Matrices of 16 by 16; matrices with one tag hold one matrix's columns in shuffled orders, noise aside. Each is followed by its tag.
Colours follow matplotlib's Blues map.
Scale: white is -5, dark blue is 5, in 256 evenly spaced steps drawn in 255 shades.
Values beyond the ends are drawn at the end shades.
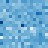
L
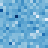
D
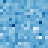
L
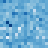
L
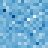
D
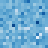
L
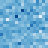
D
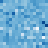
L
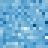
L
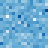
D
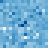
L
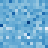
L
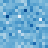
D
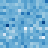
L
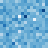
D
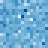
D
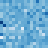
L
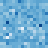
L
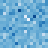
D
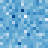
D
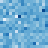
D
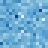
D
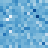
D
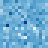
L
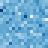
D
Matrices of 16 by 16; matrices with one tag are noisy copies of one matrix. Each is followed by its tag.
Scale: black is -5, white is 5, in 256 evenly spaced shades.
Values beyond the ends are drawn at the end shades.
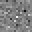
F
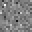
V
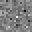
F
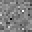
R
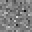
F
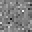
R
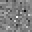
F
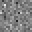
V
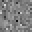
V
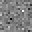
R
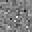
F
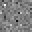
V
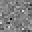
R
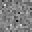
V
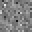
V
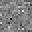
R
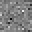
R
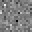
V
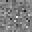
F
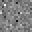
V
